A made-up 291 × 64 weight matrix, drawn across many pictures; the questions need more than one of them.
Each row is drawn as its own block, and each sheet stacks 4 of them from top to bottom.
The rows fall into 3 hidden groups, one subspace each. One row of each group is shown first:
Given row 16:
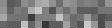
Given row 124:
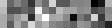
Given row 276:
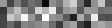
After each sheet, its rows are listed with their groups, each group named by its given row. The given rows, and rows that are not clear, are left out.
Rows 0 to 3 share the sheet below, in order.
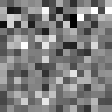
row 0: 276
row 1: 276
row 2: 276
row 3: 276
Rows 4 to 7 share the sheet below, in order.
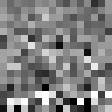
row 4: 124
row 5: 16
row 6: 16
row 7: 276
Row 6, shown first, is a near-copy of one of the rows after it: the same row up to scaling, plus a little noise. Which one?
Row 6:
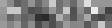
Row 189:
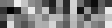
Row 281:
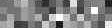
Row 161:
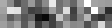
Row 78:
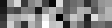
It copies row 161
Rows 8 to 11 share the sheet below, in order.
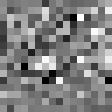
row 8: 276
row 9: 124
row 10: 16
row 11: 16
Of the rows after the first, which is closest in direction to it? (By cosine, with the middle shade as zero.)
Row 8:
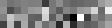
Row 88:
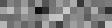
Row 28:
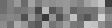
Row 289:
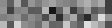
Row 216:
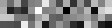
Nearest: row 216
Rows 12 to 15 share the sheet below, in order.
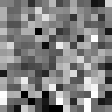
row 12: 124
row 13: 16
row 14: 124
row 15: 16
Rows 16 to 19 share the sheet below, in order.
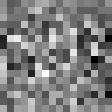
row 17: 276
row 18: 124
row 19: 276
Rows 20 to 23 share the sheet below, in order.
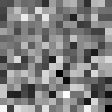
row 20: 276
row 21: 124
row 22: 16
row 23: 124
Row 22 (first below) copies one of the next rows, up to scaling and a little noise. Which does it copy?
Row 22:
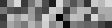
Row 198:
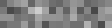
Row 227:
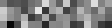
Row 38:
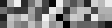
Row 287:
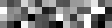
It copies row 38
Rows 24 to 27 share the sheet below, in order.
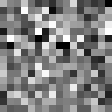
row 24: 16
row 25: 16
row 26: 124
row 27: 276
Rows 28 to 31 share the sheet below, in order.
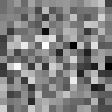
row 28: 124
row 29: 276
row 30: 276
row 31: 124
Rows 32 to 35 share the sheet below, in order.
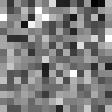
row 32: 124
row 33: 276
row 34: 276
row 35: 16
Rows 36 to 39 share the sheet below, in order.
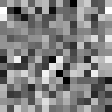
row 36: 276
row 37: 276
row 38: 16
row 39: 124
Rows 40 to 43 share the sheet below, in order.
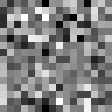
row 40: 276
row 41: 16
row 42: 124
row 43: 16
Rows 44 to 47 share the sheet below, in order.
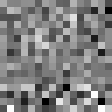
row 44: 276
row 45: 16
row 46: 16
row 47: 16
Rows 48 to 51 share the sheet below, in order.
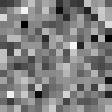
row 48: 124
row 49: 276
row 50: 124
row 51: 16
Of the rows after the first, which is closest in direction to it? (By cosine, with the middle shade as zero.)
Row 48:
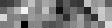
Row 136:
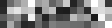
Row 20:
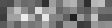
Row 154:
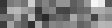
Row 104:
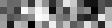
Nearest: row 136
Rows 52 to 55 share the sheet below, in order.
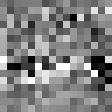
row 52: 276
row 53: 124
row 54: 124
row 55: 124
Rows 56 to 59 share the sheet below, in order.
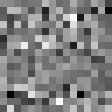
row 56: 276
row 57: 276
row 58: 124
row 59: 16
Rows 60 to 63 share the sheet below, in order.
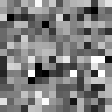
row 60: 16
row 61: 16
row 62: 124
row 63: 124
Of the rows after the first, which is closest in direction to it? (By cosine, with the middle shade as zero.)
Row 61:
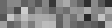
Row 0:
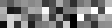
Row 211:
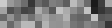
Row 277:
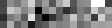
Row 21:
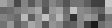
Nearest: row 0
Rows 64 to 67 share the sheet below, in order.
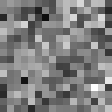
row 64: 124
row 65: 124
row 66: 124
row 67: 124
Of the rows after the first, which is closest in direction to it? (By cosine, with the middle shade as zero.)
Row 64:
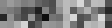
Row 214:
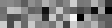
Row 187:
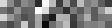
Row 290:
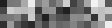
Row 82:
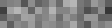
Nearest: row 214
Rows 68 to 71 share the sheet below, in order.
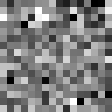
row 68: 124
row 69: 124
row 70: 16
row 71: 276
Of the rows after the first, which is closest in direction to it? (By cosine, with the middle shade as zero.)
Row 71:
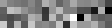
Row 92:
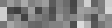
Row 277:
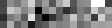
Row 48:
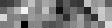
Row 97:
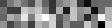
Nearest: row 277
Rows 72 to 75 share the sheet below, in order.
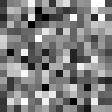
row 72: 124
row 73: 16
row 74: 16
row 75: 276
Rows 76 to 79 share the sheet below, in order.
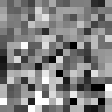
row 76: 124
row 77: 276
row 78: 16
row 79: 124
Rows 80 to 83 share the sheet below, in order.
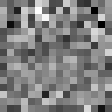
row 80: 16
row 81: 124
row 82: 276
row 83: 16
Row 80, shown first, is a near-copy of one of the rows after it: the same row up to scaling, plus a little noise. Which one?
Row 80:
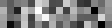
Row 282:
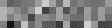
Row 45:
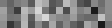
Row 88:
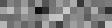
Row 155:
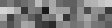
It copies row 45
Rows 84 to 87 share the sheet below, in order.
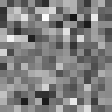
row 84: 276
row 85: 16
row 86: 16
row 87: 276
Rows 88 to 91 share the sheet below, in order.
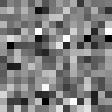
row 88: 16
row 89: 16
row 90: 16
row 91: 276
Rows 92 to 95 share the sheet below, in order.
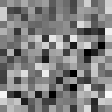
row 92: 276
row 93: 124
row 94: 276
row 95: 276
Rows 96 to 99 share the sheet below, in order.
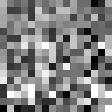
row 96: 124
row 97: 16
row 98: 124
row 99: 124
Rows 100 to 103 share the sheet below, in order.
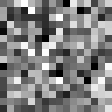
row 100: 16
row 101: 16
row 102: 16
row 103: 124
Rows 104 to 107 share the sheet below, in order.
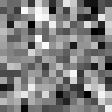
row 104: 16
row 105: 124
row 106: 276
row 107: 124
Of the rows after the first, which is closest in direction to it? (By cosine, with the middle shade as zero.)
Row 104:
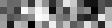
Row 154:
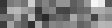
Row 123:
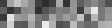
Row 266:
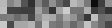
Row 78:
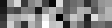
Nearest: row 266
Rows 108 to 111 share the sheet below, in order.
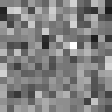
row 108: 276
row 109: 276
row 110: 276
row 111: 124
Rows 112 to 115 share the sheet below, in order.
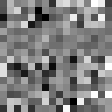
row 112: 124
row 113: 16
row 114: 276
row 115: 276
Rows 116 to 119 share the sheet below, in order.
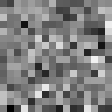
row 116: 124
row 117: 124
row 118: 124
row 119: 16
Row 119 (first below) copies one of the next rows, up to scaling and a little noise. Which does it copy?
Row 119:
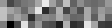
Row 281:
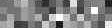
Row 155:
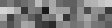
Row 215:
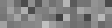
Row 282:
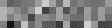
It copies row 282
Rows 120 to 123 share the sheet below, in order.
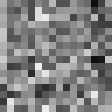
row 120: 124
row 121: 124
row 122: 124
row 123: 16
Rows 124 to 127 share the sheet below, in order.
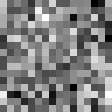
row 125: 276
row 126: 124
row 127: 276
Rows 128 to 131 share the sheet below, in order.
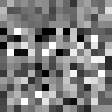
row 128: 276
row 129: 16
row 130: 124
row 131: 276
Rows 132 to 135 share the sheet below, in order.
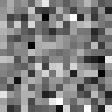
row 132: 276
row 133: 124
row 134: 124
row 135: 16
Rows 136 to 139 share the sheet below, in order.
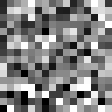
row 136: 124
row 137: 276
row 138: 276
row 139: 16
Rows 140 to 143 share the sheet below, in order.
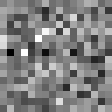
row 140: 276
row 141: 16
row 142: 124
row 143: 16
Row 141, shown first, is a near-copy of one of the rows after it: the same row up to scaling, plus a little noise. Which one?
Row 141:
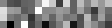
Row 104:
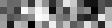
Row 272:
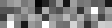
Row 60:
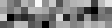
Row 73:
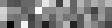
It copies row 73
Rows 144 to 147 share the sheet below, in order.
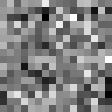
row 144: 276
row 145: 16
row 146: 16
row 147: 276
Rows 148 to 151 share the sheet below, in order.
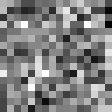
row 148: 124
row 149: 124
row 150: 124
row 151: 124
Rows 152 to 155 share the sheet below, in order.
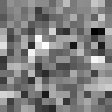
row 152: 124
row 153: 124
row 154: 124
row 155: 16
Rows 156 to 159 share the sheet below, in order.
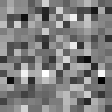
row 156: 276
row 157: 276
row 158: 16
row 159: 124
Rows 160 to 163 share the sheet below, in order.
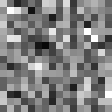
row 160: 16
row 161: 16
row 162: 16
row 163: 276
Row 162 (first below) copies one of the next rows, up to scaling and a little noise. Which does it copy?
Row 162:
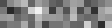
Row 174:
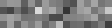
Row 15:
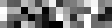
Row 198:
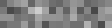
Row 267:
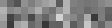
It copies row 198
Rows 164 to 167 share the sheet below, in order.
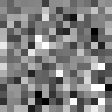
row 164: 276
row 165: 124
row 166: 16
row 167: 124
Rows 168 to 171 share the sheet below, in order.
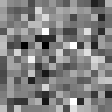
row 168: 124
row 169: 276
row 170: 124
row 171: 276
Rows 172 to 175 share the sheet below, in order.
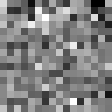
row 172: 124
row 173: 276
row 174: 16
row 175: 276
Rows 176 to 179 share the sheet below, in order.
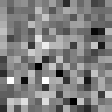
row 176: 124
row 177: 124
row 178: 16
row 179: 276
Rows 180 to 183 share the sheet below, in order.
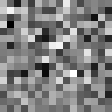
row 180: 16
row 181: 16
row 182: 276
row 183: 276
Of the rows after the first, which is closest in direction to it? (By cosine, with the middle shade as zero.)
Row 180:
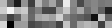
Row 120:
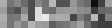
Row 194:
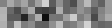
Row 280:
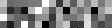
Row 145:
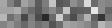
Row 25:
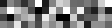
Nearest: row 25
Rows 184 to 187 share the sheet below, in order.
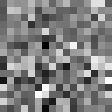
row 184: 124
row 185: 276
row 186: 124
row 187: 16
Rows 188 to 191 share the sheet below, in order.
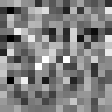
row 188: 16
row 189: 16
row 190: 16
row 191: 276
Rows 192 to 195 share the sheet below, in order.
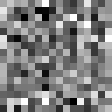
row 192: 276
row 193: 276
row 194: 276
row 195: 276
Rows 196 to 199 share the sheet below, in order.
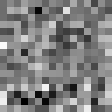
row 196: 16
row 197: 124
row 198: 16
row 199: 276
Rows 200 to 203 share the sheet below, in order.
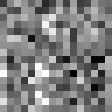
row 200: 16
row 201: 16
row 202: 124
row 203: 124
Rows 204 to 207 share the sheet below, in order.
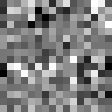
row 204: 124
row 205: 16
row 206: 276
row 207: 276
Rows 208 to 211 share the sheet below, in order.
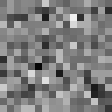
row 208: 276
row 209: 276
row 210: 16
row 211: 124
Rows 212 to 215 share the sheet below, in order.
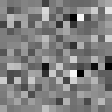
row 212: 276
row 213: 276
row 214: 276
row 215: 16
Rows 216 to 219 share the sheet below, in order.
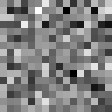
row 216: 16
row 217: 124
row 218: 276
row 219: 124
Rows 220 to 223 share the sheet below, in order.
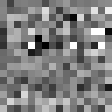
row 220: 276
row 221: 124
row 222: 124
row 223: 16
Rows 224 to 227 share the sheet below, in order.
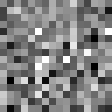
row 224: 276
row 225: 16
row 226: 16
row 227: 16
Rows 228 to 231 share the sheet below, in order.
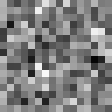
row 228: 16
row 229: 124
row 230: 124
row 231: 276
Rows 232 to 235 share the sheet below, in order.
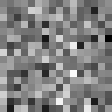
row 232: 16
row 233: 276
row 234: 276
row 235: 16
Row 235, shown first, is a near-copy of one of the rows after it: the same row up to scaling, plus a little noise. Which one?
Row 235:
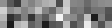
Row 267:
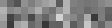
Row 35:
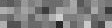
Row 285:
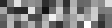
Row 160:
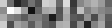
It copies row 267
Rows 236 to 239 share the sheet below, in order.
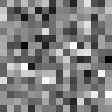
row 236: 276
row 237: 276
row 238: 16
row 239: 276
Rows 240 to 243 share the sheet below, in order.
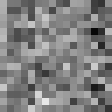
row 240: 124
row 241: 124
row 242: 16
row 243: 124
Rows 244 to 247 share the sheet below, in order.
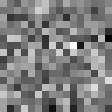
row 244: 16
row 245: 276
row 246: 124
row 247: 16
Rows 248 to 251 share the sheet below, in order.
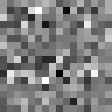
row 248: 16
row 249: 276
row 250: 16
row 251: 276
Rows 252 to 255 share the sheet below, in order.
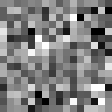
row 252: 276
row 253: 124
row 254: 276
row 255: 124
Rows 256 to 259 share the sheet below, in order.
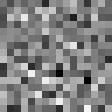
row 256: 276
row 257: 276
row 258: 16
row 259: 16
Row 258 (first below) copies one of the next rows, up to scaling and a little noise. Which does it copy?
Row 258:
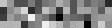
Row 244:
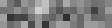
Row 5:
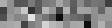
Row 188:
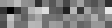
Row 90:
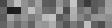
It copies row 5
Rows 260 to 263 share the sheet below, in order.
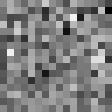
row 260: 276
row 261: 16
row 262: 124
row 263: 276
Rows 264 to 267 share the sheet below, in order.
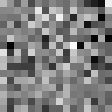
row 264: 124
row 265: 276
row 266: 124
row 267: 16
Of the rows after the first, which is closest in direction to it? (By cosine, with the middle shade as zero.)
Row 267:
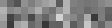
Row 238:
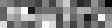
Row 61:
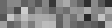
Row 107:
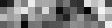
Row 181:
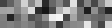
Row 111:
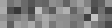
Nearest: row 181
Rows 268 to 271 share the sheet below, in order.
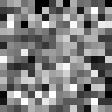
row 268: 16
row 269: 124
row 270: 124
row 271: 276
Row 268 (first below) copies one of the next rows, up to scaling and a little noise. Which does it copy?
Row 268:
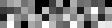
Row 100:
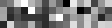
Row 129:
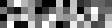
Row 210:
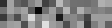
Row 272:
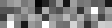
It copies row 272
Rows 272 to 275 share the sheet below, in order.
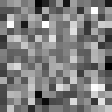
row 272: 16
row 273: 276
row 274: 276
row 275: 124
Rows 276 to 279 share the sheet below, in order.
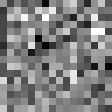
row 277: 124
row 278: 276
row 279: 124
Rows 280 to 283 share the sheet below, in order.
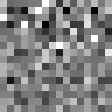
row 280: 16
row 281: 16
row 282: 16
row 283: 276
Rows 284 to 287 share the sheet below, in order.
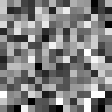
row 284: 124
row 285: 16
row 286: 124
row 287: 16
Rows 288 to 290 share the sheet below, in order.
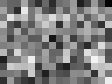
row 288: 16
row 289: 124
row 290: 124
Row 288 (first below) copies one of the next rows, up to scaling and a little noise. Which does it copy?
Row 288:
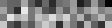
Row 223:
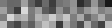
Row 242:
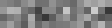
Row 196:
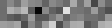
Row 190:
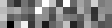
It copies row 223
